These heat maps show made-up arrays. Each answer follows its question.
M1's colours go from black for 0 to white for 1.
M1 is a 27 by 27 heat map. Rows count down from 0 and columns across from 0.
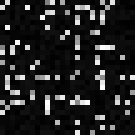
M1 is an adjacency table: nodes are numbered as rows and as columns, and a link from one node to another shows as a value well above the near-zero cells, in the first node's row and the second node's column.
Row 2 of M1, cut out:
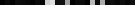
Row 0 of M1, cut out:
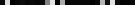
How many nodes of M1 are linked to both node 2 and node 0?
3
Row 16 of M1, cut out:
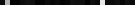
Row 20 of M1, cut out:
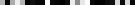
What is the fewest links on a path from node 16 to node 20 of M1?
1
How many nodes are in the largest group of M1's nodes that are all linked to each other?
3
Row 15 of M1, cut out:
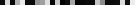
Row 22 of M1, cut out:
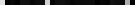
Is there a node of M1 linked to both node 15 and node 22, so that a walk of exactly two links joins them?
yes
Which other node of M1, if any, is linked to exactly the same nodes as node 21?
node 5
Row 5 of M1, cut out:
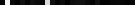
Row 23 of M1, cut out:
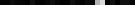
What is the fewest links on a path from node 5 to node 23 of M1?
3
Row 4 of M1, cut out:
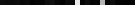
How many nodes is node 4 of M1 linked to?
2
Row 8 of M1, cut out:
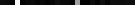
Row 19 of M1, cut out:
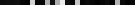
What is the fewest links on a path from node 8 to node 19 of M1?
2
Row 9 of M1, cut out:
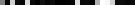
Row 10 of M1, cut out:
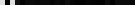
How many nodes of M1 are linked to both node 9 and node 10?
2
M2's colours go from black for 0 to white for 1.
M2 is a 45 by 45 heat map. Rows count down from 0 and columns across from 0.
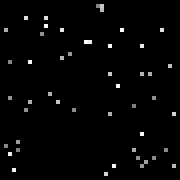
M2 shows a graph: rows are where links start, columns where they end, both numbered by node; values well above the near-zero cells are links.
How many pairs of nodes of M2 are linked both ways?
2
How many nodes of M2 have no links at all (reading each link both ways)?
8
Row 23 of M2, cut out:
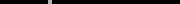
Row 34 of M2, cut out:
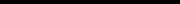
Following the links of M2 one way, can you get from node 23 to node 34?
no
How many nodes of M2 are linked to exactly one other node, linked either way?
11
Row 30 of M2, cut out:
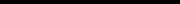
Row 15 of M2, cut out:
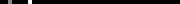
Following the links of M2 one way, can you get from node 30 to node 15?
no
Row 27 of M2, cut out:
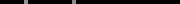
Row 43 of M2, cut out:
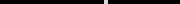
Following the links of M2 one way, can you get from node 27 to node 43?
yes
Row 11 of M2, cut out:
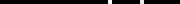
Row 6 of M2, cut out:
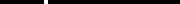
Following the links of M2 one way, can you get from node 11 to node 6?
yes
